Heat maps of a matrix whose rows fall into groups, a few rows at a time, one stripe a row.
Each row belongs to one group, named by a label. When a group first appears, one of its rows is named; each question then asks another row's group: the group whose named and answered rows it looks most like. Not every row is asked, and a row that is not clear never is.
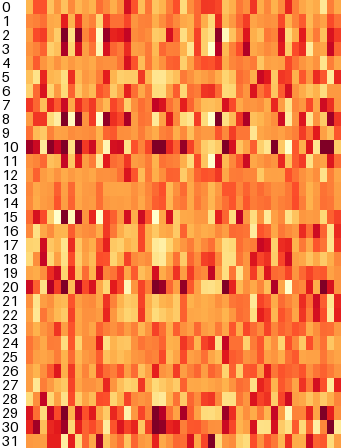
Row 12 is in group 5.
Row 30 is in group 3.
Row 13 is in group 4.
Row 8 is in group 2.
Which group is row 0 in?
5
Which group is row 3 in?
2
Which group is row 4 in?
5
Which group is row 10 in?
3
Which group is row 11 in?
2
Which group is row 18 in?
5
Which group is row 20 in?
3
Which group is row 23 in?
4
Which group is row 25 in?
4
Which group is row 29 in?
3
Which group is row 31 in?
4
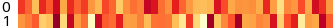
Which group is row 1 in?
2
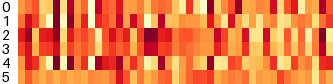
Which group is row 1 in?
2
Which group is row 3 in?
3
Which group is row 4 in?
2
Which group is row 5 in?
5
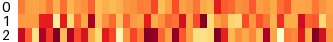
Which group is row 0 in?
4
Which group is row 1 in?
4
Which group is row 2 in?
3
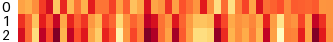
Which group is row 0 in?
4
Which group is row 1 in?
3
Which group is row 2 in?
3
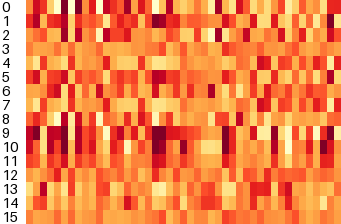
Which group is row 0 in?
2
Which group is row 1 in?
3
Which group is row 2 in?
2
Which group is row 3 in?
4
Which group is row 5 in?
3
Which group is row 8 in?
2
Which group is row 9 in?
3
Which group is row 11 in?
3
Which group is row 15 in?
4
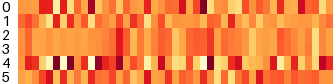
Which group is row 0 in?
4
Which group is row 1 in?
2
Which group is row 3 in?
5
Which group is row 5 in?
4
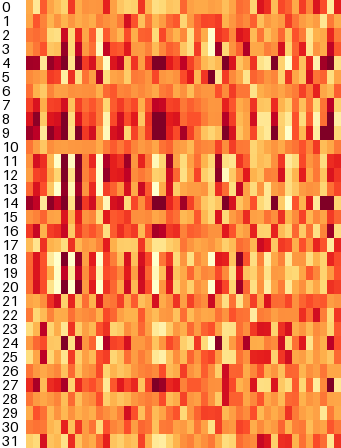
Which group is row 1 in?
5
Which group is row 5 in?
4
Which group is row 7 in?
3
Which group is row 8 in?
3
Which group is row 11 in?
2
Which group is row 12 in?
2
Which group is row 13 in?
2
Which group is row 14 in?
3
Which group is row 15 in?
2
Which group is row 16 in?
3
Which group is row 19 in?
2
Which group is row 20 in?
2
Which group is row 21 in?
4
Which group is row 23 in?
5
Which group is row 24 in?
2
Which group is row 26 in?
4
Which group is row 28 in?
4
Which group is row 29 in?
5
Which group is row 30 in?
2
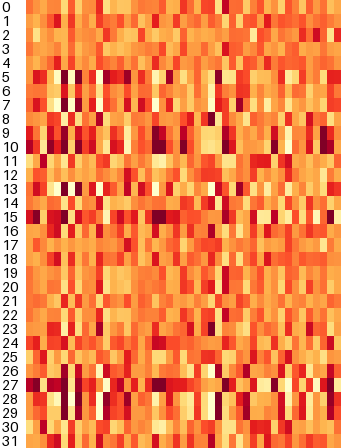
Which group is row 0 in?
4
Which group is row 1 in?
4
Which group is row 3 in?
4
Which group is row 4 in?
4
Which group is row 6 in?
2
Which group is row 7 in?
2
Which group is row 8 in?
4
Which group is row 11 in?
5
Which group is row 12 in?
5
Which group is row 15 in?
3
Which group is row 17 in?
5
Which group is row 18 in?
4
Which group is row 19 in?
4
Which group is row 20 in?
4
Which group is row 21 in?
2
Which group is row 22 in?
4
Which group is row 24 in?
3
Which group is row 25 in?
5
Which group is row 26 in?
2
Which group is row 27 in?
3
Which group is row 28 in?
2
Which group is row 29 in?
2
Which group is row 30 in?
5
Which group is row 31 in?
4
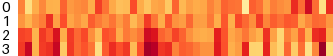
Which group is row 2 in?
3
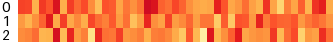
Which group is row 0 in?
3
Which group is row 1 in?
4
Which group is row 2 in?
2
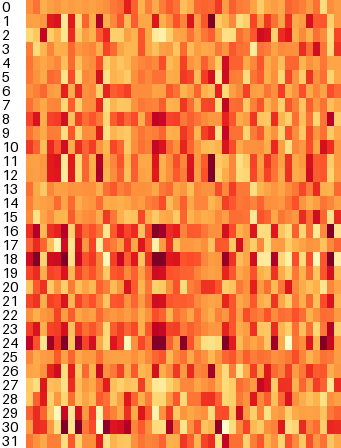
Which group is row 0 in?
5
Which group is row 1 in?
4
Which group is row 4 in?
4
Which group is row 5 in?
4
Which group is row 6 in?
2
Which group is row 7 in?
4
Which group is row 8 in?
3
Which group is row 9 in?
4
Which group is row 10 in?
3
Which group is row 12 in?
4
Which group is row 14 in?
4
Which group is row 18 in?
3
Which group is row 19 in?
3
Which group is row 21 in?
3
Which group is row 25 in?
4
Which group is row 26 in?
4
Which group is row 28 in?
5
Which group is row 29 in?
2
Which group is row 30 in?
2
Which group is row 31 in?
4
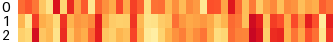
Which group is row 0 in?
2
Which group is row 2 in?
5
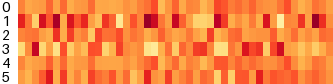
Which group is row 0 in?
4
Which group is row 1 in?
3
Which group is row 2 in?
2
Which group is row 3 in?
5
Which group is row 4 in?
4
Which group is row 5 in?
4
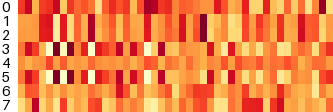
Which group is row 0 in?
3
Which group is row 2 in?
4
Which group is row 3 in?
2
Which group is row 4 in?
4
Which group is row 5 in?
2
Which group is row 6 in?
5
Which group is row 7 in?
5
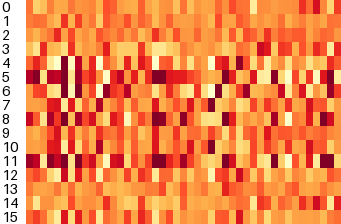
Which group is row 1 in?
2
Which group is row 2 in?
4
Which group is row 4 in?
2
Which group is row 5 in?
3
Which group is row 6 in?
2
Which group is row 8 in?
3
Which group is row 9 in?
4
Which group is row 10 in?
4
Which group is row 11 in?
3
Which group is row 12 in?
2
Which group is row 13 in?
4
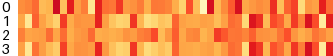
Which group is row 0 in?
2
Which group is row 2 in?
4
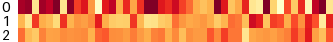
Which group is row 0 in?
3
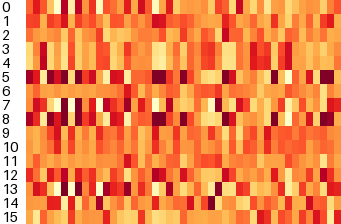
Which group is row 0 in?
2
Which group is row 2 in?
4
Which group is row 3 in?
5
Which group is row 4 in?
5
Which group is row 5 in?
3
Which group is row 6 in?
5
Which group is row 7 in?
2
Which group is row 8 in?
3
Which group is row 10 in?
4
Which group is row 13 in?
2
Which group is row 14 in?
4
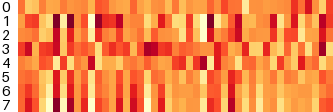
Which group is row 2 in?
2
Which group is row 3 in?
3
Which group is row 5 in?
2
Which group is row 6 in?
2
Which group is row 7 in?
2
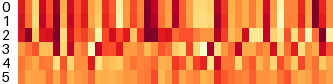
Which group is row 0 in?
3
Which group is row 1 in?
3
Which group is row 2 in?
3
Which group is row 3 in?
2
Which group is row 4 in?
4
